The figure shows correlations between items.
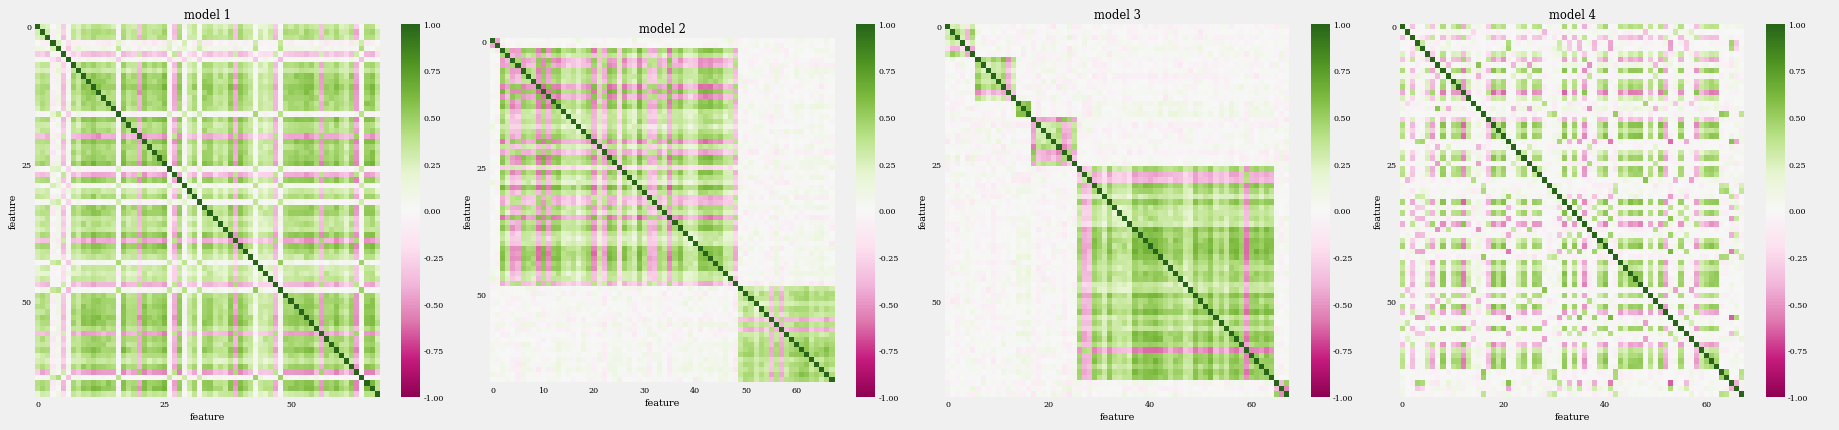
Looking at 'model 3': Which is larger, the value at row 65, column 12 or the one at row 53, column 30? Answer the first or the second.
the second
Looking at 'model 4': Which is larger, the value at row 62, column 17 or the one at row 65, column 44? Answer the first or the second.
the second
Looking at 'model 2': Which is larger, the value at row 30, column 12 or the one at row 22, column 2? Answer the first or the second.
the first
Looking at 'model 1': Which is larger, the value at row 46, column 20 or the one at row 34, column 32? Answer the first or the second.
the second
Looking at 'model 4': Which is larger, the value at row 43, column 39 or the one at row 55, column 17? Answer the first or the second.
the first
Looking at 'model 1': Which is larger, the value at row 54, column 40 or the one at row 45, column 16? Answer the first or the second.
the first
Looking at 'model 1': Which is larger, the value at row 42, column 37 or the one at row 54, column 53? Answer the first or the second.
the second
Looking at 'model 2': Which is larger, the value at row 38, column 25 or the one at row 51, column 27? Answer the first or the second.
the second
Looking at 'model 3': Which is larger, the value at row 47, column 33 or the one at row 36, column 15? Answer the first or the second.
the first
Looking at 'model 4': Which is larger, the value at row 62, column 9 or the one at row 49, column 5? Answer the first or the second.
the second
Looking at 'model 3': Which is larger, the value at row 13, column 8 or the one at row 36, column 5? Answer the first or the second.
the first
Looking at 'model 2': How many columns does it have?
68
